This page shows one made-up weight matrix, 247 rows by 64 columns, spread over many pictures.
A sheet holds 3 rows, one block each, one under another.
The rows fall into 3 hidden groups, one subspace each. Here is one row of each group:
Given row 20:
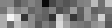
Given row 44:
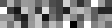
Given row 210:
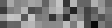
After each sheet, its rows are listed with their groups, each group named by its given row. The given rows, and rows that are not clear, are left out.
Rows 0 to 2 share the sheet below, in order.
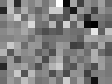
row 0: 210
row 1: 20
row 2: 210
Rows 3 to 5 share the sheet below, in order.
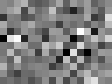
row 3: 44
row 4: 44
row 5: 210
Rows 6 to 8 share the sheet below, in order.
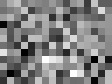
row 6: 210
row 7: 210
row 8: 20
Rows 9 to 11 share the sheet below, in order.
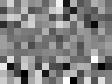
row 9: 210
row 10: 210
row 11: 44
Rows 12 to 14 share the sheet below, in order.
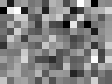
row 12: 44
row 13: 44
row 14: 20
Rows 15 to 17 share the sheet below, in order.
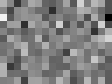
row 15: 44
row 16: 44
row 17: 44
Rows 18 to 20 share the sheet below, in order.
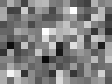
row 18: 44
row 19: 20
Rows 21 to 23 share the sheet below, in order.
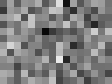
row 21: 210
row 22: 20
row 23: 210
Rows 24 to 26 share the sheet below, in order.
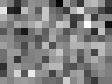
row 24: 44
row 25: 20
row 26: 210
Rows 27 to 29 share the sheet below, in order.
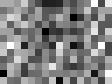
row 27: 20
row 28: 20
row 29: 44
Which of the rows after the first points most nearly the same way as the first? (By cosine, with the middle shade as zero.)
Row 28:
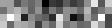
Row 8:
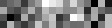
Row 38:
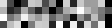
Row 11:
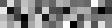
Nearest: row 38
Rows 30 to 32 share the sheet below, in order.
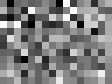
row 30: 210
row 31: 44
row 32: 20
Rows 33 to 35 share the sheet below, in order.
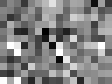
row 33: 20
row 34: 20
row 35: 210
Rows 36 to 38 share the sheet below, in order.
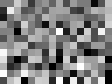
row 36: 44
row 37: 210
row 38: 44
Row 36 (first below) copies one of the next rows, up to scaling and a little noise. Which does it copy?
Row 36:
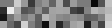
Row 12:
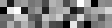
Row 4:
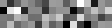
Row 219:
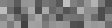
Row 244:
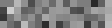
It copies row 244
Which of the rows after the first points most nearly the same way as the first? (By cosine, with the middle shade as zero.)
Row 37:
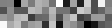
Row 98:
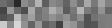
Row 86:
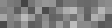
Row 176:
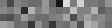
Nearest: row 98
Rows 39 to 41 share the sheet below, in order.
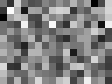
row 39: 44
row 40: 44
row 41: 44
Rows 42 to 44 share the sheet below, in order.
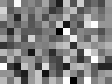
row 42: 210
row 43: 210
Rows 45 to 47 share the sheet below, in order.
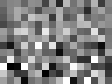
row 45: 210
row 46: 20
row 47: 44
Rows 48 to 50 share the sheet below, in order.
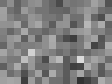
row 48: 44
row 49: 44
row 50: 44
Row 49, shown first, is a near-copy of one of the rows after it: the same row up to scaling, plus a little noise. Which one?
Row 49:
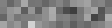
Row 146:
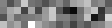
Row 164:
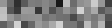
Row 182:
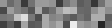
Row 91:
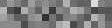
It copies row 146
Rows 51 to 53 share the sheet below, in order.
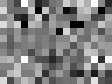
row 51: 44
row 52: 210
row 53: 20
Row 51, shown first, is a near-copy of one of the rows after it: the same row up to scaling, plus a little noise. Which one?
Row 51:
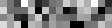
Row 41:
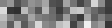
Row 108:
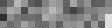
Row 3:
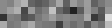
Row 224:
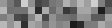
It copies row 224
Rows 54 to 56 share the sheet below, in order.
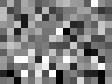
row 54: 44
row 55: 210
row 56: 20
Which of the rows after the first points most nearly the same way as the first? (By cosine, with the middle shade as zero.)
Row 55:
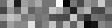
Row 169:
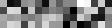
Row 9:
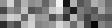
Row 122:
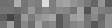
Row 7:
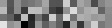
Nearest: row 9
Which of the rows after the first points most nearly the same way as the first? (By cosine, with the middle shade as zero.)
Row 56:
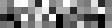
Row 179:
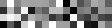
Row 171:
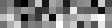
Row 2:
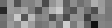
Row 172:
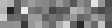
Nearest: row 179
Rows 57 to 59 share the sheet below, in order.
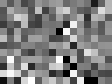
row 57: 44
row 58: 210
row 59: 210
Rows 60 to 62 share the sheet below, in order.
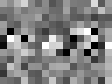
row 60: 20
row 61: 44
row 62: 44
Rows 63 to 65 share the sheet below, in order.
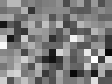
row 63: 210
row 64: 44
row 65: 20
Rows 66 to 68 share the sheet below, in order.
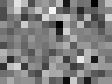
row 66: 44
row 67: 210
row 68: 44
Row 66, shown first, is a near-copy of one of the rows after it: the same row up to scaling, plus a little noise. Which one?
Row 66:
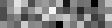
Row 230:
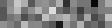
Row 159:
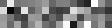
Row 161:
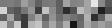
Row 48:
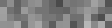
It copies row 230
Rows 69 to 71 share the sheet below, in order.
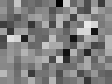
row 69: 210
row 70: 44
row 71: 210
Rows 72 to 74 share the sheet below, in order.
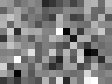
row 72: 20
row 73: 210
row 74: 210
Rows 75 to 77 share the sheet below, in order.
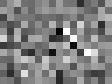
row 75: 44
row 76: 210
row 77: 20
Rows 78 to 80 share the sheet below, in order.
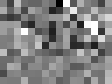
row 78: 210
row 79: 20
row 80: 44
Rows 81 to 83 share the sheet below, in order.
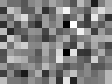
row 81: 44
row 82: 44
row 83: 44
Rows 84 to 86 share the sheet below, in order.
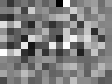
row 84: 210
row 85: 210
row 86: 44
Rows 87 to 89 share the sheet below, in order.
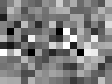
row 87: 44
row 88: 210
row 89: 44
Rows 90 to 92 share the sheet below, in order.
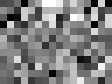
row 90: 20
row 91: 44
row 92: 44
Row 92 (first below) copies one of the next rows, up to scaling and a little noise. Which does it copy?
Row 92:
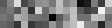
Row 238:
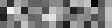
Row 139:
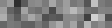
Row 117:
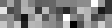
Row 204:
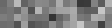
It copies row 204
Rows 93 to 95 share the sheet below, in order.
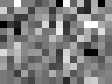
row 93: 210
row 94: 210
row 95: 210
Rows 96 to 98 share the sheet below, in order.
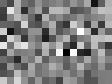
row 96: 44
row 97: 44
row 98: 210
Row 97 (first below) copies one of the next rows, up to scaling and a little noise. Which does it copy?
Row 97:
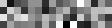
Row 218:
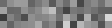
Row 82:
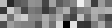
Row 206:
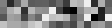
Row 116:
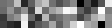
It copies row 82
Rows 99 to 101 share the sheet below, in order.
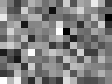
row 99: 44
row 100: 210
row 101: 210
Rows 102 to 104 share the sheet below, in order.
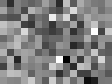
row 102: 210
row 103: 20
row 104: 210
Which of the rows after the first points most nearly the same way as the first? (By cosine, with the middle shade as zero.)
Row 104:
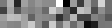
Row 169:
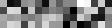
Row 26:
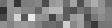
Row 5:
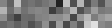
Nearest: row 26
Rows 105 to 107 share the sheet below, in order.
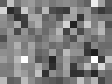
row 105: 44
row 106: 210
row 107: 20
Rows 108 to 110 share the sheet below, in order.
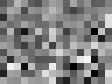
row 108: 44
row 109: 20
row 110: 44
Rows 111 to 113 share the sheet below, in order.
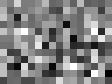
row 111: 210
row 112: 20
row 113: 44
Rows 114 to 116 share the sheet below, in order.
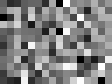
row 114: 210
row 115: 210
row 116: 44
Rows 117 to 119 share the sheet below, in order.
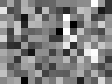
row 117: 44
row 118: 210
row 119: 44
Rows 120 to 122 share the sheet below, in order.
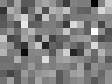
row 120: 44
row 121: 44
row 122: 20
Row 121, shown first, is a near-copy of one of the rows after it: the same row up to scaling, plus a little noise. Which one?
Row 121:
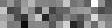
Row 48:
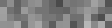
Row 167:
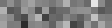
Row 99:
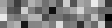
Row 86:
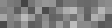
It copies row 167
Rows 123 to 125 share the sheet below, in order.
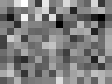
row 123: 20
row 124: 44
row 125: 20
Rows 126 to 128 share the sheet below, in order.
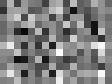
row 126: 210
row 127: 20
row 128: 20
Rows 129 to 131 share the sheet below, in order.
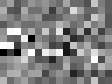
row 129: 44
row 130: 210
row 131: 20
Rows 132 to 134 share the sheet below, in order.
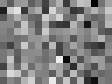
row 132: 44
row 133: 20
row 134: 210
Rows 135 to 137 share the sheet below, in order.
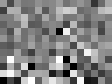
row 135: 44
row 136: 210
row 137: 210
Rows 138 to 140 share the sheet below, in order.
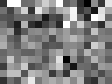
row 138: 44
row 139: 44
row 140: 210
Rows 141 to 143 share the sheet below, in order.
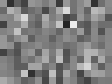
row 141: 44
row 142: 210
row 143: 210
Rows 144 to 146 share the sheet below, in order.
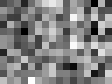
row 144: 20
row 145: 20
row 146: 44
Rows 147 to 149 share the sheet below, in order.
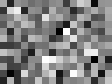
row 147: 44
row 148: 210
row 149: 20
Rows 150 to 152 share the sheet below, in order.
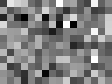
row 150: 44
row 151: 20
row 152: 44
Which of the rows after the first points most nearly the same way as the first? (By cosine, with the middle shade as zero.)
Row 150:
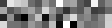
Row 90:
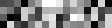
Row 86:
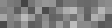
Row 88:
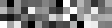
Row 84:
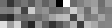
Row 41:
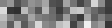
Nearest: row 41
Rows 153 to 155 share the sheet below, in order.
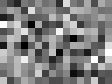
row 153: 210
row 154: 44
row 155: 20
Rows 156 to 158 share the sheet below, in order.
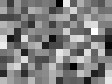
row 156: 210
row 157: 44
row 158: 44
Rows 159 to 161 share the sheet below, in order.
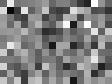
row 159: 44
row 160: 20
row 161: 44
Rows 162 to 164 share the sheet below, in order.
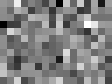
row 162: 210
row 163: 44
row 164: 44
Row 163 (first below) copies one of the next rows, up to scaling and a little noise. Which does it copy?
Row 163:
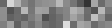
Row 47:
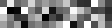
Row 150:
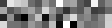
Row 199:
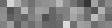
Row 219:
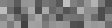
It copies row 199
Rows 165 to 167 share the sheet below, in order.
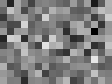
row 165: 44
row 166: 44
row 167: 44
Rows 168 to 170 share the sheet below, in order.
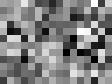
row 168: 20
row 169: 44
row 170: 20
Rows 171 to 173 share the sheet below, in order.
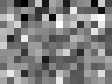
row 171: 20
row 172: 44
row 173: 20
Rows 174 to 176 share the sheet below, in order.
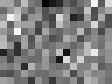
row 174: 20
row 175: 210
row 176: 210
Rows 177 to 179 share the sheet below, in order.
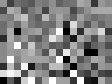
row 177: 44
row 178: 210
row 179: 210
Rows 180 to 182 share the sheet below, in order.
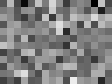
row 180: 20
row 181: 210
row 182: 44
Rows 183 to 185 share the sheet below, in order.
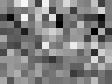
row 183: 20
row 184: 20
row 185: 20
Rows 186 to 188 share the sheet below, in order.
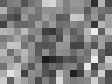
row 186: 20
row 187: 20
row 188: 20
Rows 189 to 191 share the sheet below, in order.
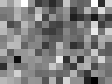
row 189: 20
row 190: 20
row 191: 210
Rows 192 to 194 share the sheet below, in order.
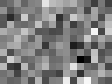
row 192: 20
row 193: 20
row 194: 44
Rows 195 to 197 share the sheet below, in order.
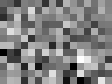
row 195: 210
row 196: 210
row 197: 44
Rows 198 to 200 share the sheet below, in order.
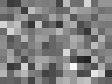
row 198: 210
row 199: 44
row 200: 44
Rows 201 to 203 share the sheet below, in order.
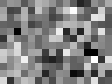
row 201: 44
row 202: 210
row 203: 20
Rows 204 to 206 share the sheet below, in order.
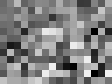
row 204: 44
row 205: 20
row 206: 44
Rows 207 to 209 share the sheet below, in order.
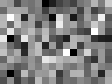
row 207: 20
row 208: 44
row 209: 20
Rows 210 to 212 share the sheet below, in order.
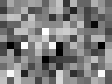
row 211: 20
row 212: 20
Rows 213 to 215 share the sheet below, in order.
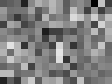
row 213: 20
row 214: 20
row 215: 210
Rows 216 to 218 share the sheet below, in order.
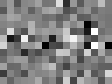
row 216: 210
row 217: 44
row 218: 44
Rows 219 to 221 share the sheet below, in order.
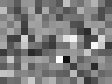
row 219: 44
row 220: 44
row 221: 210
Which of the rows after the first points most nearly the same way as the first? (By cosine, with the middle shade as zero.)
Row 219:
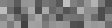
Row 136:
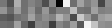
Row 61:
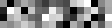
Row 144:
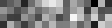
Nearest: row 136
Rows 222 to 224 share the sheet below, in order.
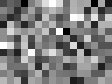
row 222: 20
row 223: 210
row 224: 44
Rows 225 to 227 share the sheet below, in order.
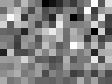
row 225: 20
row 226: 20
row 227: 20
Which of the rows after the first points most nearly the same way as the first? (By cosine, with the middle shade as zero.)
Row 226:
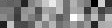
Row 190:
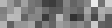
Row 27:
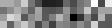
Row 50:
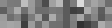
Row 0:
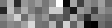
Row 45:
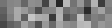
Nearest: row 0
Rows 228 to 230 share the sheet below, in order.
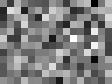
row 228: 44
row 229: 44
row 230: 44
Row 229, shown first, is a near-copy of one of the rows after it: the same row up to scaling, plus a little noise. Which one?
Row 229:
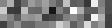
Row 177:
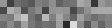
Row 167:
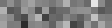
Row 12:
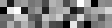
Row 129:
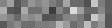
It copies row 129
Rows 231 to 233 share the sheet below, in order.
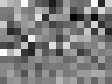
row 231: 20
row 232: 210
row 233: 20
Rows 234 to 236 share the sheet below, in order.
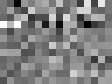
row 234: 210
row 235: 210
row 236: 20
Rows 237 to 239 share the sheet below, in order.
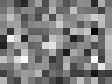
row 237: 20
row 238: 44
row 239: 20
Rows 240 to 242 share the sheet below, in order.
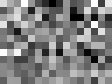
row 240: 20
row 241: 210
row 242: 20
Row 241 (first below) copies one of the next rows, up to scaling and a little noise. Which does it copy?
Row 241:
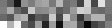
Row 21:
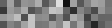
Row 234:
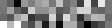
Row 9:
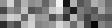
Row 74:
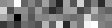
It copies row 234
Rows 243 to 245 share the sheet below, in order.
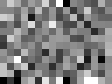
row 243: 210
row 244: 44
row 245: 210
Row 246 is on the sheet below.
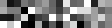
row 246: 210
